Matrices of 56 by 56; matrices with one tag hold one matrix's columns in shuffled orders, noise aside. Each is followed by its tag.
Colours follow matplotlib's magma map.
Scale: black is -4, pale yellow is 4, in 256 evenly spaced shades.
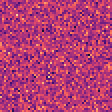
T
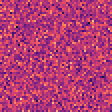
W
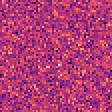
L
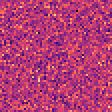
T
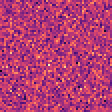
L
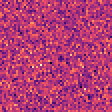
L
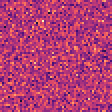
W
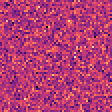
W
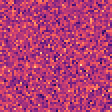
L
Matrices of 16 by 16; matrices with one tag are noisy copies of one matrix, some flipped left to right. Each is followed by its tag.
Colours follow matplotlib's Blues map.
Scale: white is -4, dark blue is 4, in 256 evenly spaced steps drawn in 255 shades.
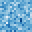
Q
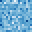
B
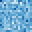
B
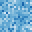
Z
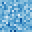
Q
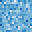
B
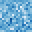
Q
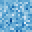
Q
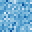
Z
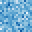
Z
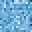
B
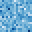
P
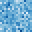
Z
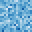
P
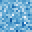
Q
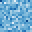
B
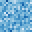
Z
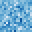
Q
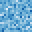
P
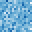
Z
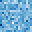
B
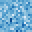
Q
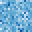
Z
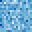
B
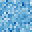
Z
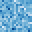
P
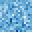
Q
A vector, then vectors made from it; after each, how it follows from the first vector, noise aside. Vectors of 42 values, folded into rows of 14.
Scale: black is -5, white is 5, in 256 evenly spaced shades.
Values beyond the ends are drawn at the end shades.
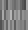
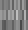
reversed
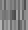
wrapped around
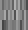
reversed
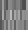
copied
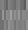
shrunk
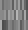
reversed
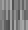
wrapped around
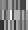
scaled up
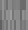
shrunk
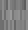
shrunk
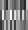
scaled up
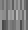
reversed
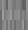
shrunk
